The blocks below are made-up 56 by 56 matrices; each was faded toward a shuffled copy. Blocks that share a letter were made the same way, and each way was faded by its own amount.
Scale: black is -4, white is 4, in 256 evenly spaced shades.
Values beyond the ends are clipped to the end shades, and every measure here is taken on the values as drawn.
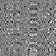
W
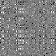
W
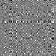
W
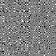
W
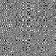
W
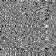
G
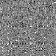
G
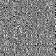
G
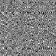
G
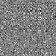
G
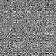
G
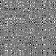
W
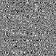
G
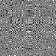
W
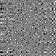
W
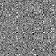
G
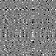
W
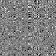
W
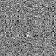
G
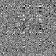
G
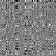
W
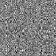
G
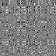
W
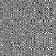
W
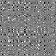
W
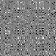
W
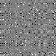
W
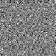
G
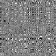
W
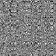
G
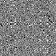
G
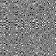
W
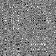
G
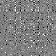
W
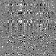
W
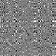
W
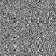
G
